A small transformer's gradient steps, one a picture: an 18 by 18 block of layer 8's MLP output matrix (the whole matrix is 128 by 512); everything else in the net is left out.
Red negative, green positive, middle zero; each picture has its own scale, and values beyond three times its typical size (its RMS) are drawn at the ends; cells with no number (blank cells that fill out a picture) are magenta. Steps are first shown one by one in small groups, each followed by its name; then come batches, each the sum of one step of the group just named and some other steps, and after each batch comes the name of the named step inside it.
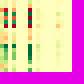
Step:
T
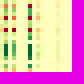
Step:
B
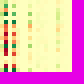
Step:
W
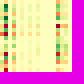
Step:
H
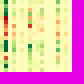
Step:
T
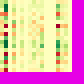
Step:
H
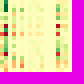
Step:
H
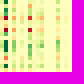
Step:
B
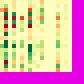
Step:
T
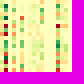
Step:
H
